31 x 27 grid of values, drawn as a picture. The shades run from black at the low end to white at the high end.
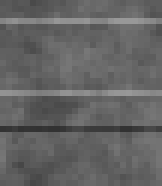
Histogram: heavy tails on both sides. Grain: streaks across. Odd lines: rows 4, 16 and 22.
